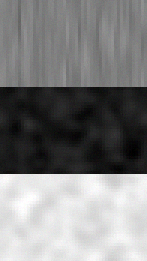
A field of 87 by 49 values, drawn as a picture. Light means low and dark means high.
The table splits into 3 rows of 1 panel. Panel 1,1: middling, streaked downward, faint in contrast. Panel 2,1: very high, blotchy, faint in contrast. Panel 3,1: very low, blotchy, faint in contrast.
